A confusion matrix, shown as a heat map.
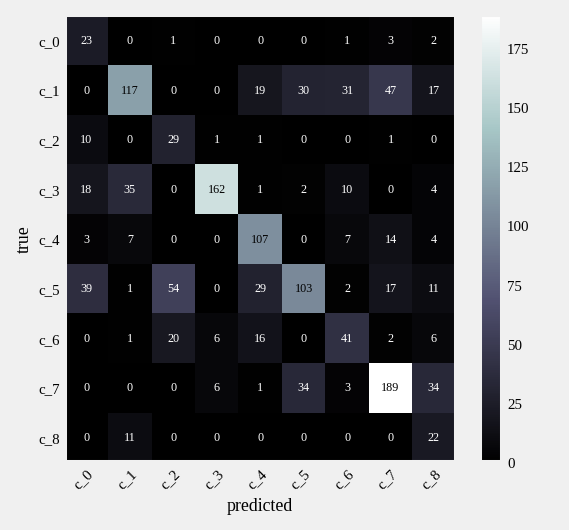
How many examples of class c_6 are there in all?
92
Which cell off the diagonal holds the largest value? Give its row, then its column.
c_5, c_2
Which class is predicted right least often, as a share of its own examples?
c_5
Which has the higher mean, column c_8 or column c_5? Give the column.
c_5
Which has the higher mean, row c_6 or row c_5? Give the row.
c_5
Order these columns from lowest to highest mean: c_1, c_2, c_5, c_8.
c_8, c_2, c_5, c_1
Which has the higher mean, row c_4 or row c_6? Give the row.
c_4
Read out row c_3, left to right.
18 35 0 162 1 2 10 0 4
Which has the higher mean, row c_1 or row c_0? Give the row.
c_1
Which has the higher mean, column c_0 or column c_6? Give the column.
c_6
